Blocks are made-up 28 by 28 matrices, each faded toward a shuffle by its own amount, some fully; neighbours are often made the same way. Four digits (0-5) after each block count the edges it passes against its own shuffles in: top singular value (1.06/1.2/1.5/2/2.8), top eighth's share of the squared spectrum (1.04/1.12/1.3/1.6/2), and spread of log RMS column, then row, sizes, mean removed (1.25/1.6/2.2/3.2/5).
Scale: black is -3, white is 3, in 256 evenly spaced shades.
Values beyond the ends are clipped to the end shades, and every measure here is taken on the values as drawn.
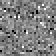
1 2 0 1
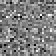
2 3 0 2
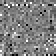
2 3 0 1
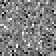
0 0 0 0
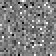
0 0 0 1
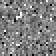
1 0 0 0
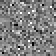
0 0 0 0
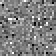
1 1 0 1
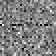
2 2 0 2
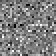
1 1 0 1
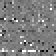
2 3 0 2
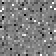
1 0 0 0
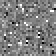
1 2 0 0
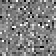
2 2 0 1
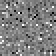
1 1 0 0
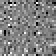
3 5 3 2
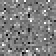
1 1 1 0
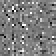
3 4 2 1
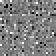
1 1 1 1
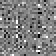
3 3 1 1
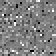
1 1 0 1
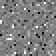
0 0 0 1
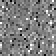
2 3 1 0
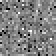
1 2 1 0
